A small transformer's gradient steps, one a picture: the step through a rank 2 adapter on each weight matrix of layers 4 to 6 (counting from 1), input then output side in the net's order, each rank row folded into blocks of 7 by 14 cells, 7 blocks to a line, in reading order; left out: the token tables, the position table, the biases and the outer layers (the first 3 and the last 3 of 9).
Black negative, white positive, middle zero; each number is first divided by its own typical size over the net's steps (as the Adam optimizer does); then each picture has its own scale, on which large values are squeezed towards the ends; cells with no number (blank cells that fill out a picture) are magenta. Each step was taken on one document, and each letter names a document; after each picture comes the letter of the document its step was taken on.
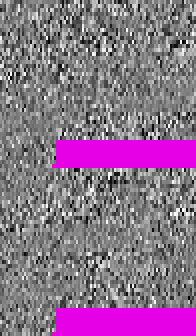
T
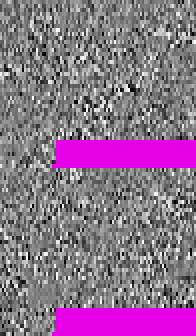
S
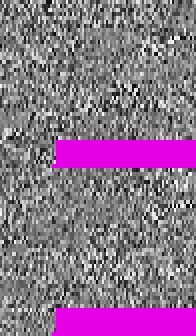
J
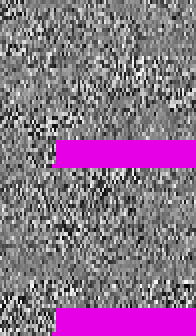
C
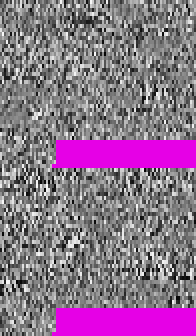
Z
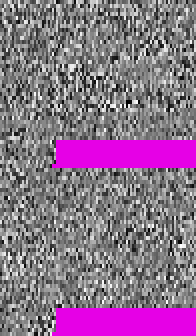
J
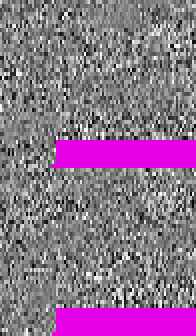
S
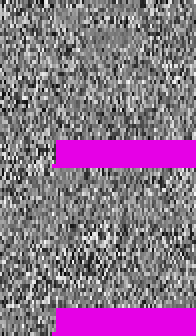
J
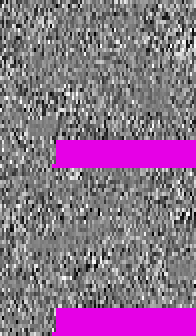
T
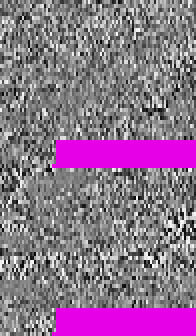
J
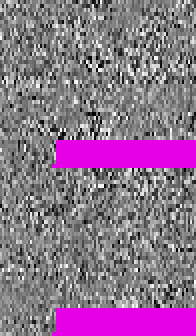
S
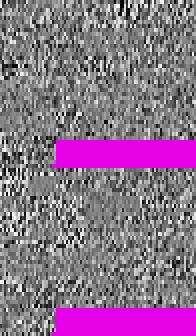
Z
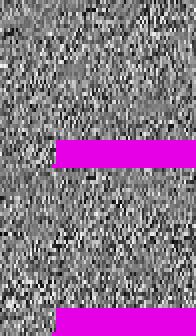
Z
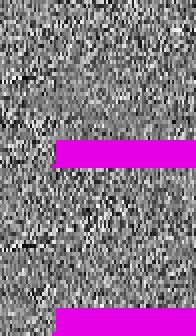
C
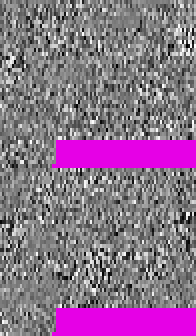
T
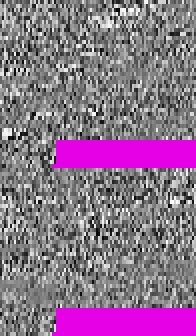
J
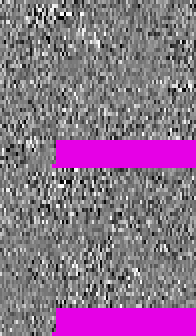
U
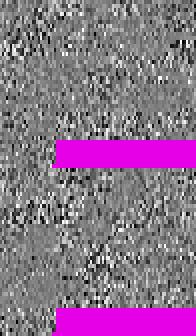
U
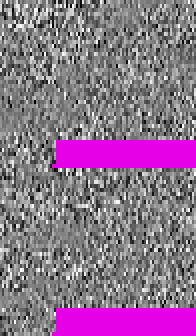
S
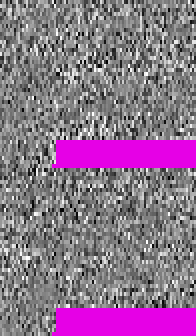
S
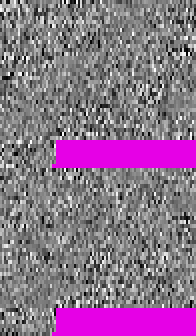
T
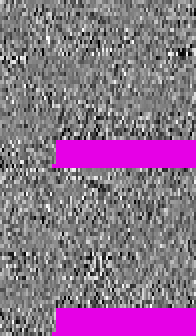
T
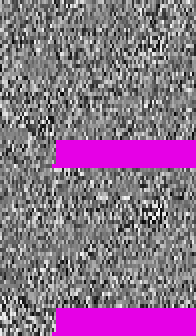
C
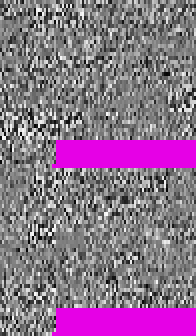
C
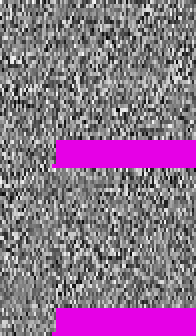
J
